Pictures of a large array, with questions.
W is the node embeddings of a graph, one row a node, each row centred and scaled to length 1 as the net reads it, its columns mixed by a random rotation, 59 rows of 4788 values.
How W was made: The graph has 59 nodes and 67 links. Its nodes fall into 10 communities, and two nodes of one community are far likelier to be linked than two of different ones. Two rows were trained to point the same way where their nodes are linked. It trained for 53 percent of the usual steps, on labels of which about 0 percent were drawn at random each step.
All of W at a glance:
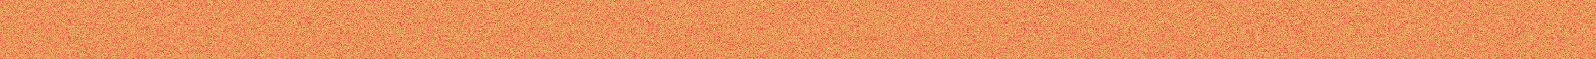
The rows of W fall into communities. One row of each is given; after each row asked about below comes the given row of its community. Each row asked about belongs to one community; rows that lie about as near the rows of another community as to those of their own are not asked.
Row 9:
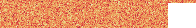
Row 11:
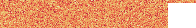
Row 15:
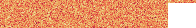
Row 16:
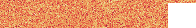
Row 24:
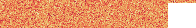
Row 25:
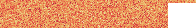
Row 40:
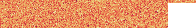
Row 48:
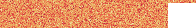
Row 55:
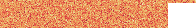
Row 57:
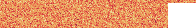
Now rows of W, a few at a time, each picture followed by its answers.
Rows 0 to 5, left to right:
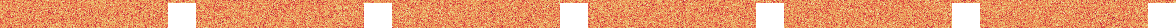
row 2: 11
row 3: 48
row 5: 16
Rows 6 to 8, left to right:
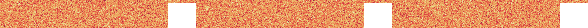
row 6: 15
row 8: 48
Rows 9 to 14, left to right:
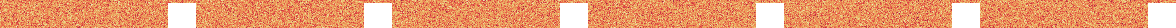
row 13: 16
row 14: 57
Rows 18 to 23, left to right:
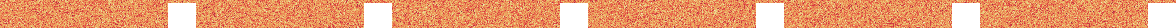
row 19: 15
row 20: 9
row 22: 48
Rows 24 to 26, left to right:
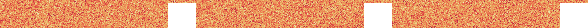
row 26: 16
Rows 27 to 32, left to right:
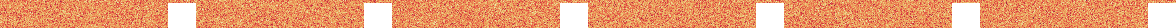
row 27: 25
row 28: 57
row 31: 24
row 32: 16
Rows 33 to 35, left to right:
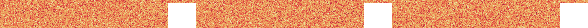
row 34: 15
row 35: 16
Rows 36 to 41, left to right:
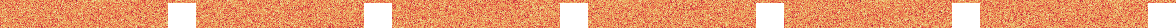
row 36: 40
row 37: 25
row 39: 25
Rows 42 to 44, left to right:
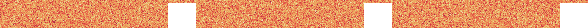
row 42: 25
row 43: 55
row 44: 57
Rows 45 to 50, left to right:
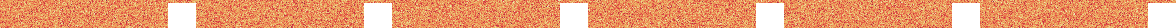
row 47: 11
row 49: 25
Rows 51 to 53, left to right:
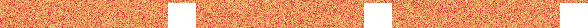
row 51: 24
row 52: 48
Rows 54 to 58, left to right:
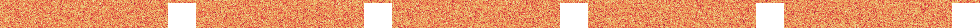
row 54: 15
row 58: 48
